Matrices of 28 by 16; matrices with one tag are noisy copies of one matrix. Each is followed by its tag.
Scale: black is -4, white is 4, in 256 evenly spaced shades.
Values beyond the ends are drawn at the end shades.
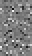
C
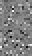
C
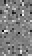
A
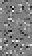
C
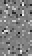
A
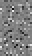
C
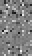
A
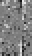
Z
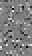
C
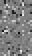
A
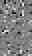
A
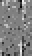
Z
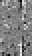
Z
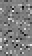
C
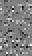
C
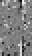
Z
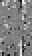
Z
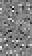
C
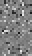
A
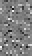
C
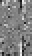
Z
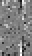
Z
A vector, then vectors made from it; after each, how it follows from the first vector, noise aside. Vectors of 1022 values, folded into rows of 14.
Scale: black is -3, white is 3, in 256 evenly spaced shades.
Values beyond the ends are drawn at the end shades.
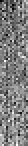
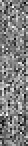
wrapped around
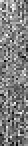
negated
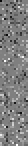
partly zeroed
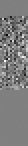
partly zeroed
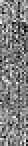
wrapped around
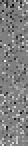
partly zeroed
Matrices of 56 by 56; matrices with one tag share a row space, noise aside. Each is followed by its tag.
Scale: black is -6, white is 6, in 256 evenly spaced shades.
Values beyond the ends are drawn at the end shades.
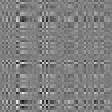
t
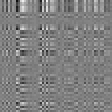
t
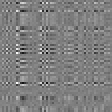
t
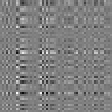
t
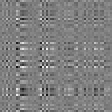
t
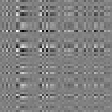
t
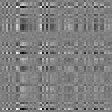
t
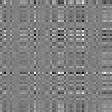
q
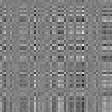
q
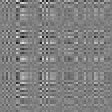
t
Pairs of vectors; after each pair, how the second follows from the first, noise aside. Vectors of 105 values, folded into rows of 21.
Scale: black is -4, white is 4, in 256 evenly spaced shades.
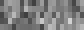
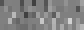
partly zeroed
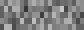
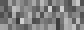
reversed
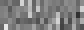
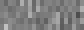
shrunk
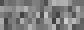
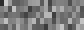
shuffled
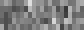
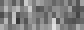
reversed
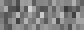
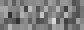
reversed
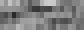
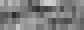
copied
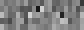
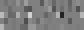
partly zeroed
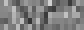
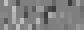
partly zeroed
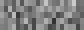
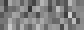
reversed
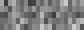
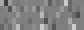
partly zeroed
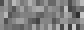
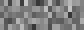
shuffled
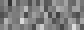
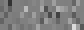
partly zeroed
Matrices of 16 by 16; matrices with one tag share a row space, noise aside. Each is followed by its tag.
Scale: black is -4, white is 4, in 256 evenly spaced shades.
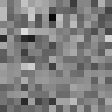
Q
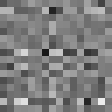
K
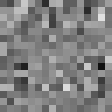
K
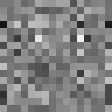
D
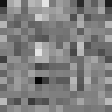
D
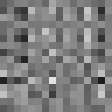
K
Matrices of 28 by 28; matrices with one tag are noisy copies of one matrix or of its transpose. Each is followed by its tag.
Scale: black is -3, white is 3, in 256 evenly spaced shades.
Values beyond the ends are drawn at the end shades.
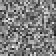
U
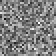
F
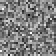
U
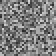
F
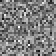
F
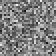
F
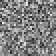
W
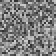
F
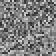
F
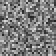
U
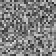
F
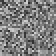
W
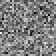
F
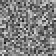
W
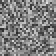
W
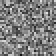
U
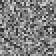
W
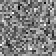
F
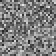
F
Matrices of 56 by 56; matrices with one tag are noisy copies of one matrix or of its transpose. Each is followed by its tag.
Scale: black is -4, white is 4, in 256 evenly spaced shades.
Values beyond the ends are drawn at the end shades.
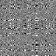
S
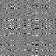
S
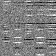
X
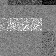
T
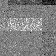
T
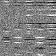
X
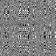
S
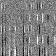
X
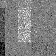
T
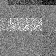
T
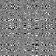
S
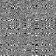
S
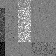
T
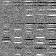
X
